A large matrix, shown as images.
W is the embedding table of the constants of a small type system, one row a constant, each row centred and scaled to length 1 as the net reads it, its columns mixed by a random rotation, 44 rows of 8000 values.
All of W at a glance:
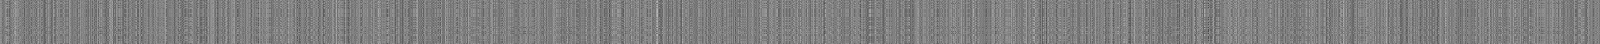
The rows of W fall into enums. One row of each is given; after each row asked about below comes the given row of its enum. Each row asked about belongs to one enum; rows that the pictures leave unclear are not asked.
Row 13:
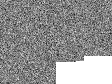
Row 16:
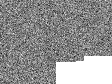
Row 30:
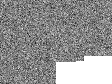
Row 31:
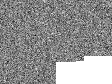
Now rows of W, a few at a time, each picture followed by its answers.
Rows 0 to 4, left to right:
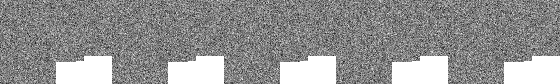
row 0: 30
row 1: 16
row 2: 13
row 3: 31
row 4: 16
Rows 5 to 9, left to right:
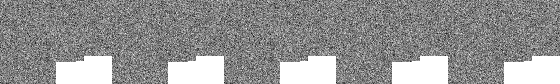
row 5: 30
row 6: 16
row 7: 30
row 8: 13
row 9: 16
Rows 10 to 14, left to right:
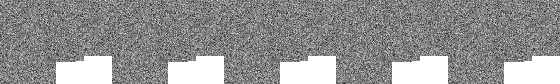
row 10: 16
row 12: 16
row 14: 16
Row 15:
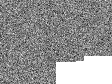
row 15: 16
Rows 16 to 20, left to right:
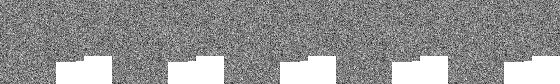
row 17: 30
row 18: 13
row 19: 30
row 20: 13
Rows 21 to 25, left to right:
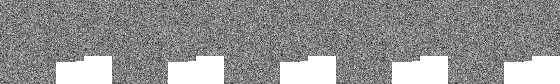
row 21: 16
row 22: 30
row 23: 13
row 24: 30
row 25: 13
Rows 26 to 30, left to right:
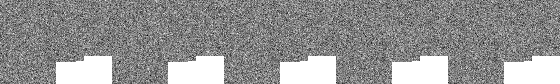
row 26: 16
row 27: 31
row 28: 16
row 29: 30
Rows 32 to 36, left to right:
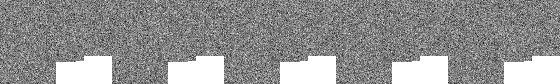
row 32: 13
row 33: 31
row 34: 16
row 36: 30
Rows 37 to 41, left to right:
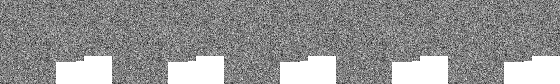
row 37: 30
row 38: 30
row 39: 13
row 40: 30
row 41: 13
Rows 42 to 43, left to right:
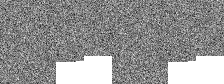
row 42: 13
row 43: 16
